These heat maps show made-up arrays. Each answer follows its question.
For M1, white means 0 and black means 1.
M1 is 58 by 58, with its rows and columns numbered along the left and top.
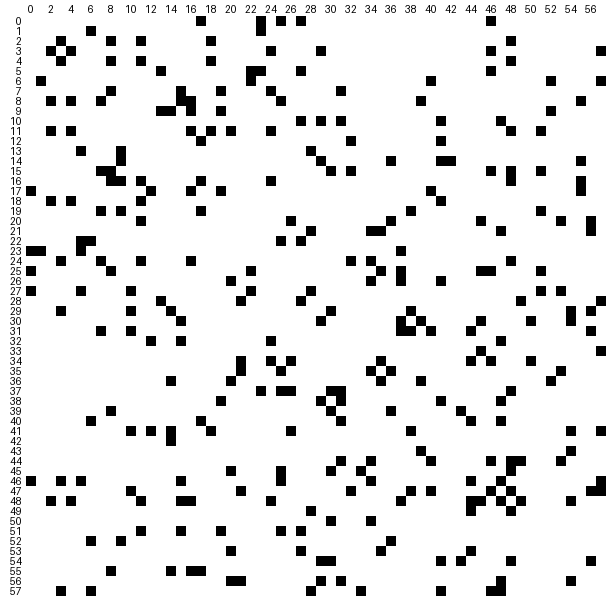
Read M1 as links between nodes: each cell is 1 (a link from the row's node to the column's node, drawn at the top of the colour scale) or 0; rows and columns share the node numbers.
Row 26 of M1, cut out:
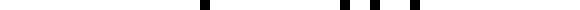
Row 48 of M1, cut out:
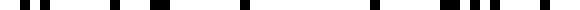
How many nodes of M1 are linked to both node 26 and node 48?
1
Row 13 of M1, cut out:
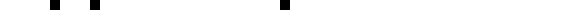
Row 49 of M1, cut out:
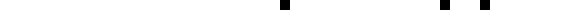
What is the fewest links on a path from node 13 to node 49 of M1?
2
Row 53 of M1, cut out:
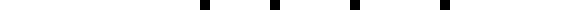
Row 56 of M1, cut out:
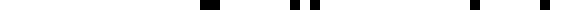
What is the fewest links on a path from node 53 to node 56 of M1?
2
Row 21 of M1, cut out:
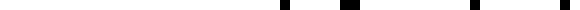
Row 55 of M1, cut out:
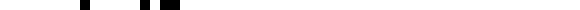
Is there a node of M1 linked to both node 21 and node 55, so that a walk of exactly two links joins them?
no
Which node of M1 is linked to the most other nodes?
node 48
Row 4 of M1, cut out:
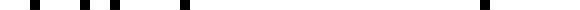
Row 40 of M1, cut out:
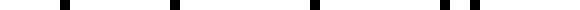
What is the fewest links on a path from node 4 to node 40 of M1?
3
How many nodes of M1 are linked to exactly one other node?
1
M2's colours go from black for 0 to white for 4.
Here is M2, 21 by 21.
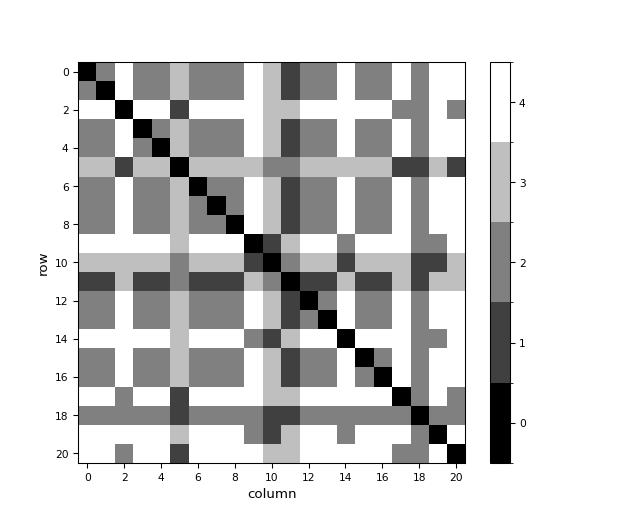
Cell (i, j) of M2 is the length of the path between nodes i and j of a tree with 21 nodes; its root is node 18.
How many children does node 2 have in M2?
0
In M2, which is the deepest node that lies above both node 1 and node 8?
11
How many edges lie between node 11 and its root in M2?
1
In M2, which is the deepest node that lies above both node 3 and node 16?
11
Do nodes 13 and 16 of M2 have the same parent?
yes
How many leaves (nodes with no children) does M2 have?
17
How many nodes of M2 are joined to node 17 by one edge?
1
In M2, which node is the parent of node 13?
11
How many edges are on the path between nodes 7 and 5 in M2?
3
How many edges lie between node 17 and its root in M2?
2
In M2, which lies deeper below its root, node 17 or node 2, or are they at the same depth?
the same depth
